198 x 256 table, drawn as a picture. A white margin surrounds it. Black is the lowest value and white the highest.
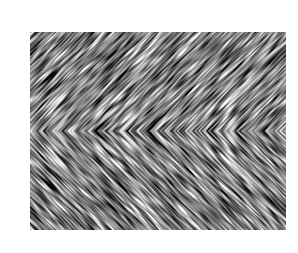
The values follow a bell shape. No seam splits the table. The top and bottom halves mirror each other. Overall the values sit about 50% of the way up the scale. No single row or column stands out from its neighbours.
